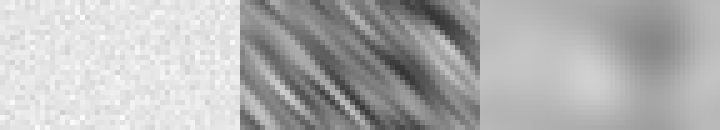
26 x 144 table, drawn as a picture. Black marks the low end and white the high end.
The table splits into one row of 3 panels. Panel 1,1: very high, fine-grained, faint in contrast. Panel 1,2: middling, slanting down to the right, strong in contrast. Panel 1,3: high, smooth.
